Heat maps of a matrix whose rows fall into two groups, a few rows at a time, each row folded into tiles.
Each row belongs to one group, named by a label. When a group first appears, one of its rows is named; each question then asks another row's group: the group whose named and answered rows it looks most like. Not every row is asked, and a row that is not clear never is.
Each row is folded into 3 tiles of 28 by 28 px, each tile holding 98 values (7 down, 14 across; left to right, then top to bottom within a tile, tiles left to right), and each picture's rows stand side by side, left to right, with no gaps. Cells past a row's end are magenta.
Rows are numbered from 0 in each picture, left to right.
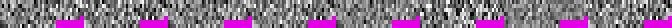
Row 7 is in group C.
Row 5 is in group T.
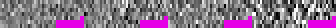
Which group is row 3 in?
T
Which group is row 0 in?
C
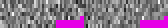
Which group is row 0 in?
C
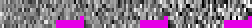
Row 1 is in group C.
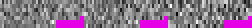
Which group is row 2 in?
C
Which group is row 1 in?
T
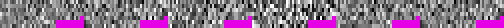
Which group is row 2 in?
T
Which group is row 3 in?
C
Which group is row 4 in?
T
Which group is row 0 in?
T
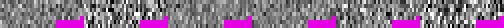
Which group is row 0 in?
C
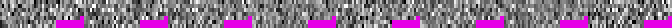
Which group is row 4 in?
T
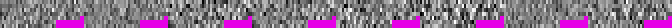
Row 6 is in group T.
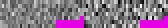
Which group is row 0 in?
C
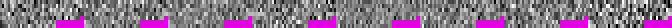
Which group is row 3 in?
T
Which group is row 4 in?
T
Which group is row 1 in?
C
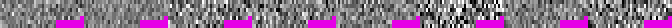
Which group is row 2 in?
C
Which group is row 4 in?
T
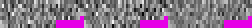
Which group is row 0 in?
C
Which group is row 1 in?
C
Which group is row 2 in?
C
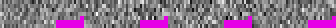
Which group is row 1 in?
C
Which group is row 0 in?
T
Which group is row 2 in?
T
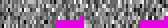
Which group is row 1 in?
C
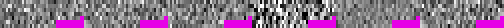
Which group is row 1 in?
C
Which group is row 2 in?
T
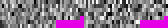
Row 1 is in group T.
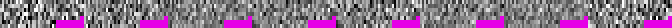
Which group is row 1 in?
T
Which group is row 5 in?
T
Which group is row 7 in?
C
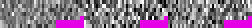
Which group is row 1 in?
C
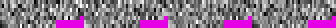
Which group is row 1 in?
C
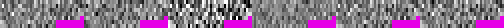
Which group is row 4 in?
C
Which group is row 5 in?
C
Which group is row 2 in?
C
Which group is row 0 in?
C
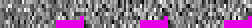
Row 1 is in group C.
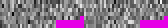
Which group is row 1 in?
T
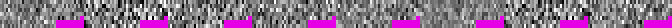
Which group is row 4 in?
C
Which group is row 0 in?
T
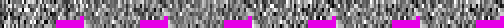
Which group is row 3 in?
C
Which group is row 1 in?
C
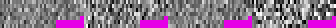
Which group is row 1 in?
T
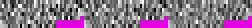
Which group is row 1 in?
C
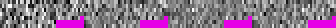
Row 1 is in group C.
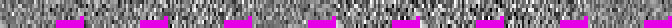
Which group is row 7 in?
T
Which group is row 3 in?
T
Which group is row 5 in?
C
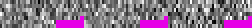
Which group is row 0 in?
T
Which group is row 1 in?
C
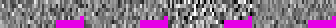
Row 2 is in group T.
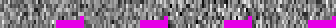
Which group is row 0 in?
T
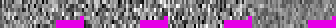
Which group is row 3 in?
T
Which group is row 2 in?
T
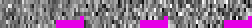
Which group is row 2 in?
C
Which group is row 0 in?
T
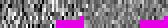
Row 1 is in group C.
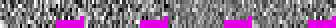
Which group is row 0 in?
C
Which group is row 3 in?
C
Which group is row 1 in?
T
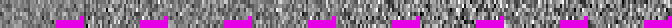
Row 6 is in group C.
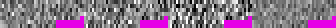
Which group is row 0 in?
C
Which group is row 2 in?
T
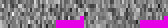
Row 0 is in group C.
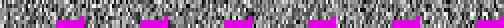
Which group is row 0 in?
T
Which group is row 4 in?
T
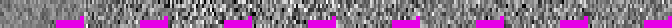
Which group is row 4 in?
C
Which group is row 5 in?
C
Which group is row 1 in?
T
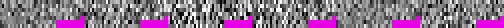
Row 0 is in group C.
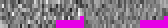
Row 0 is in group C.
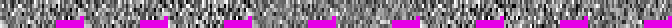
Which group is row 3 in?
C
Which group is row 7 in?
T
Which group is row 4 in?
T
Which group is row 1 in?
C
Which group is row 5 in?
C
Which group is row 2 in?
C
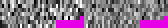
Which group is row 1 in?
T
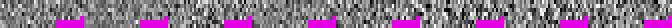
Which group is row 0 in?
C
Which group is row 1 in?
T
